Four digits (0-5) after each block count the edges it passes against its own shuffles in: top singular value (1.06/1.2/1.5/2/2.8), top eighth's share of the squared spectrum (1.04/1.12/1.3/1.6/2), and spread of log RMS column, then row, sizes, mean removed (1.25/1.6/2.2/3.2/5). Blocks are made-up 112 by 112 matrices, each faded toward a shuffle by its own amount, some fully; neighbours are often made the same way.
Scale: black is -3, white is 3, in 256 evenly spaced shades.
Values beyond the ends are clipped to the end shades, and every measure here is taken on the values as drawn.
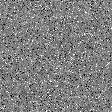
0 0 0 0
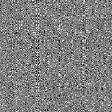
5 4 3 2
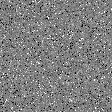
0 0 0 0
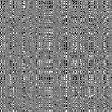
5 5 4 3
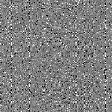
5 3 3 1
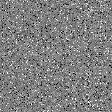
3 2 1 0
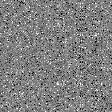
3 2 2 0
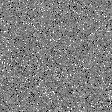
1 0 0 0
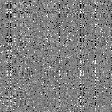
5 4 3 2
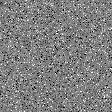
2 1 0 0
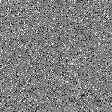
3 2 0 0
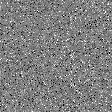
2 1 0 0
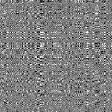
5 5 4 4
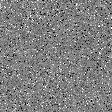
1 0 0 0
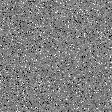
0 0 0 0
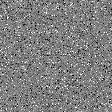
2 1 0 0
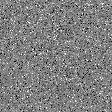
2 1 0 1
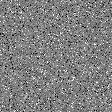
1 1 0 0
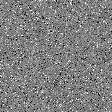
0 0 0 0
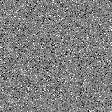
3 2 0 0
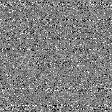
1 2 0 3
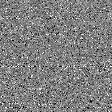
1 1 0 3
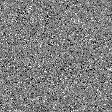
0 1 0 2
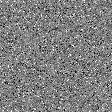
0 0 0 0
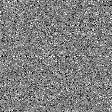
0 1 0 3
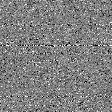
2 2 0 3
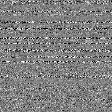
2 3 0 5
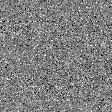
1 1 0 2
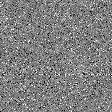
1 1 0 1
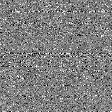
1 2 0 3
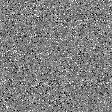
0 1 0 2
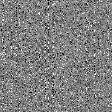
1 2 3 0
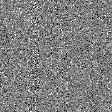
1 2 3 0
